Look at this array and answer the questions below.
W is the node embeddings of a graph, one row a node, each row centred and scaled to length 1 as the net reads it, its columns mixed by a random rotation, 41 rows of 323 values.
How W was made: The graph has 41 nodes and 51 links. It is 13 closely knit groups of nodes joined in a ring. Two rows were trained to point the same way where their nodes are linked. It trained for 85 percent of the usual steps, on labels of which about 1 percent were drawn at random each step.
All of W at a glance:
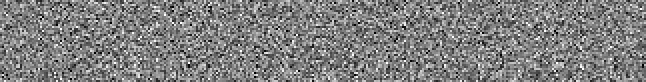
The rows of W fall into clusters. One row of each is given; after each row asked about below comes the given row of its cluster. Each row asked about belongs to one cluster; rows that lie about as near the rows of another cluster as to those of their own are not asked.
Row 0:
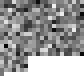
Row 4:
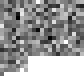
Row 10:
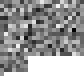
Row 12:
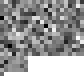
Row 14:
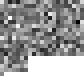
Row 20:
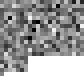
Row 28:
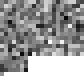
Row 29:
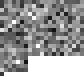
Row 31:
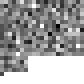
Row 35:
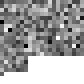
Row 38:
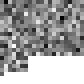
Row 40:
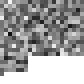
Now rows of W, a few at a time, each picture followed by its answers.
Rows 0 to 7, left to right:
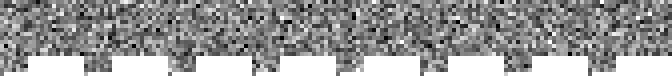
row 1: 10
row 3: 20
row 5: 20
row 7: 0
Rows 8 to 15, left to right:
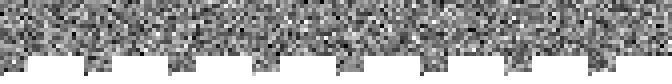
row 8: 31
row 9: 40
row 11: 12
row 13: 29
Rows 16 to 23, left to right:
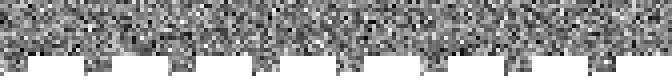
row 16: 14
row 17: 35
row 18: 29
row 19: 4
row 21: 14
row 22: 40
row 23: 38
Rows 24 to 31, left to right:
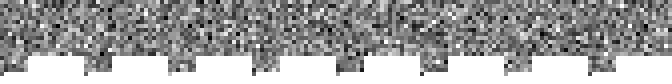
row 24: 31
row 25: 0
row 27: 4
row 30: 12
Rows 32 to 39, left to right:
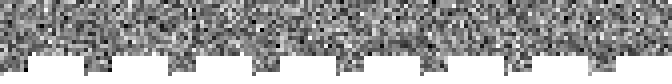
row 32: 28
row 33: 28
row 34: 10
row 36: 38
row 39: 14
